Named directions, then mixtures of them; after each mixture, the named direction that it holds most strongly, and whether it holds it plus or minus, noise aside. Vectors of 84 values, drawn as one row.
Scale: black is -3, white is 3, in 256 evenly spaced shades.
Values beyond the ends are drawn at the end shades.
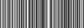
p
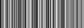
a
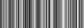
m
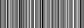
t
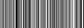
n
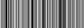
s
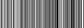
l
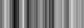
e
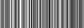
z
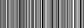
t, plus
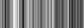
e, minus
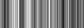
e, minus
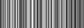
s, minus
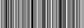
s, plus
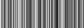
a, minus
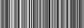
z, plus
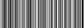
a, minus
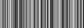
m, minus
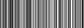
l, minus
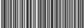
a, minus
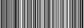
p, minus
